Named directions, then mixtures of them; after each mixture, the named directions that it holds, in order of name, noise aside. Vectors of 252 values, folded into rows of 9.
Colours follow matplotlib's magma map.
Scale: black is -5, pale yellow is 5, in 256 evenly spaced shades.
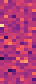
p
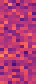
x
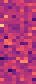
p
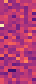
p, x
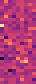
p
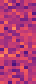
x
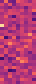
p, x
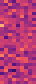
p, x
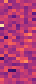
p, x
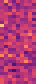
p, x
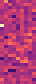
p, x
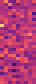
p, x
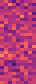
x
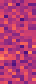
p, x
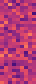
x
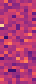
p, x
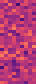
x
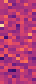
p, x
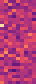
p, x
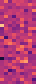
p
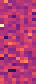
p, x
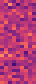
x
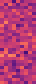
x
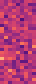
p, x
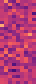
p, x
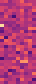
p
